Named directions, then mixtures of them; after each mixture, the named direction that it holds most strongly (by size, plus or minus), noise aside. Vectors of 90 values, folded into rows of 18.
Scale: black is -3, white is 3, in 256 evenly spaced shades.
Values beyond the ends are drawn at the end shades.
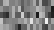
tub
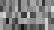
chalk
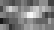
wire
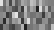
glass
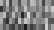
chalk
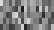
glass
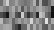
tub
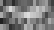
wire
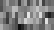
chalk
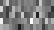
tub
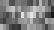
wire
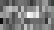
wire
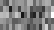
tub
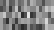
chalk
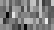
tub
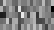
chalk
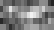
wire
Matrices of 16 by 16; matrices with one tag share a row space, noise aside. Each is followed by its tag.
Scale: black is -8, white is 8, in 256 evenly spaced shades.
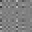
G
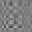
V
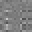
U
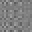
V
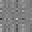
G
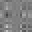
U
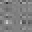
U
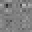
U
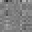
U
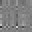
G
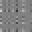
G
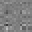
U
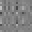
G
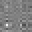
U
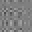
V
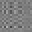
V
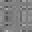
U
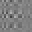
V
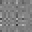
G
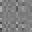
G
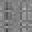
U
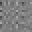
G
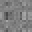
U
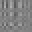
V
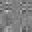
U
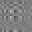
V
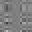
U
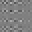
V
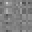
U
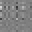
G
